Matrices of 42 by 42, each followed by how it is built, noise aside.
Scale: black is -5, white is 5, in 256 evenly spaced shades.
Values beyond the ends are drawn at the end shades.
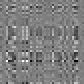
low rank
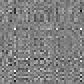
low rank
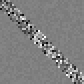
banded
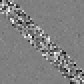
banded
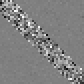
banded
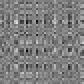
low rank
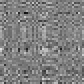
low rank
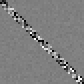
banded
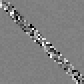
banded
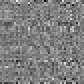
low rank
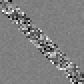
banded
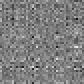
low rank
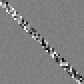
banded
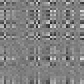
low rank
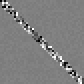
banded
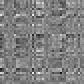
low rank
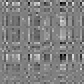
low rank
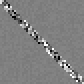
banded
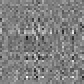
low rank
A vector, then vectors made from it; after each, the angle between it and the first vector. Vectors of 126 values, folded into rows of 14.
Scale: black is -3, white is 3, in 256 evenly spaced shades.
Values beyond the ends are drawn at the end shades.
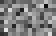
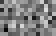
partly opposed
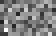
nearly parallel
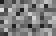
nearly parallel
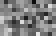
orthogonal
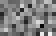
partly aligned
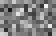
nearly opposite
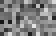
orthogonal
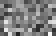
partly aligned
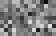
partly opposed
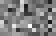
partly opposed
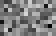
partly aligned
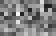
orthogonal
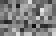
orthogonal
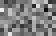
partly aligned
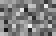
nearly opposite
